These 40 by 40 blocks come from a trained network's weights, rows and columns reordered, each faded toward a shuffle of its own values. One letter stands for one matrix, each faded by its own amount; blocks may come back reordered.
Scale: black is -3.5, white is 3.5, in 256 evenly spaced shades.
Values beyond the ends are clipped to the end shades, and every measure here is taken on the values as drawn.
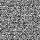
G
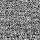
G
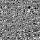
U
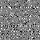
U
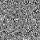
U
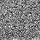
G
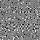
U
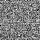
G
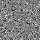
U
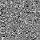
U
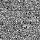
G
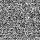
G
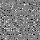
U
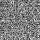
G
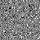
U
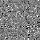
U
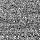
G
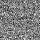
G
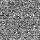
G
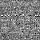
G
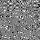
U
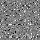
U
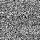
G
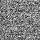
G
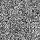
G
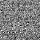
G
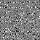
U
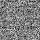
G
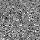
U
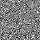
U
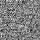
G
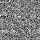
G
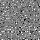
U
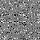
U
